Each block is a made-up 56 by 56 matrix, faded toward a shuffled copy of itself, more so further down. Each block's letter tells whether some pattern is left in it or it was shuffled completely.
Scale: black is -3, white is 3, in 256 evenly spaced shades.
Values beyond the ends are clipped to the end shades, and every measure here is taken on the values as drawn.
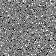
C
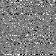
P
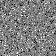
C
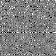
P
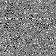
P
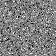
C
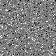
C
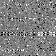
P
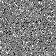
C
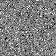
C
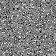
C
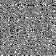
P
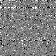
P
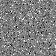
C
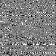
P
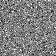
C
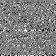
P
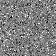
C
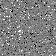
C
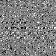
P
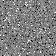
C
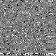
P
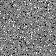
C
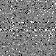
P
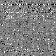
P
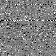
P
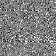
P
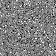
C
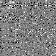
P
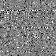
P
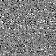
P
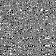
P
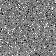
C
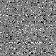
P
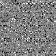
P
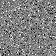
C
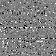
P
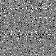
P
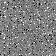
C
